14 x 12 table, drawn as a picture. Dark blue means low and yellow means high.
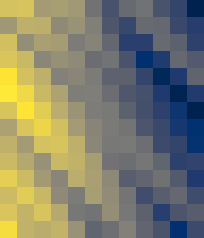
The grain runs diagonally down to the right. There are no lone odd cells. The middle left is the ninth with the highest average. Values rise toward the left.
